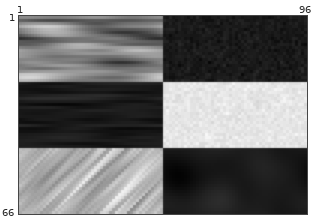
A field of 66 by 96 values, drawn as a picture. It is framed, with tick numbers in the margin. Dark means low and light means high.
The table splits into 3 rows of 2 panels. Panel 1,1: middling, streaked across, strong in contrast. Panel 1,2: very low, fine-grained, faint in contrast. Panel 2,1: very low, streaked across, faint in contrast. Panel 2,2: very high, fine-grained, faint in contrast. Panel 3,1: high, slanting up to the right. Panel 3,2: very low, smooth, faint in contrast.
